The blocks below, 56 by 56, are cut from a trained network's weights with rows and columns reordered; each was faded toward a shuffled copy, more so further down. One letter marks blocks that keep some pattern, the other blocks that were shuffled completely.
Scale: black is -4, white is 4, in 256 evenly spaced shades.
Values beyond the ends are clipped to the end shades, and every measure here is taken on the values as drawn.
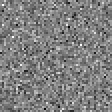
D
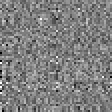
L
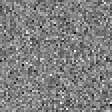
D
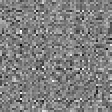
L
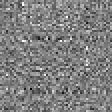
L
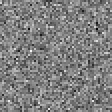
D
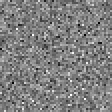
D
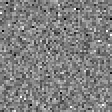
D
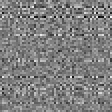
L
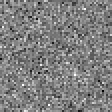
D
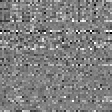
L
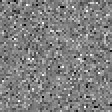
D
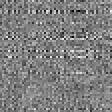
L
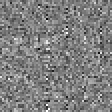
L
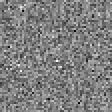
D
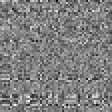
L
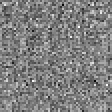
L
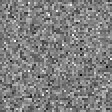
D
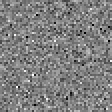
D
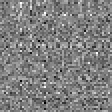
L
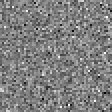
D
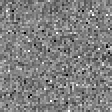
D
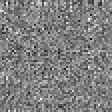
L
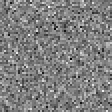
D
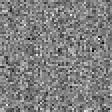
L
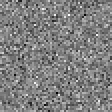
D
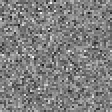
D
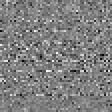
L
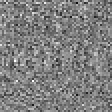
L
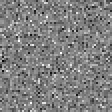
D
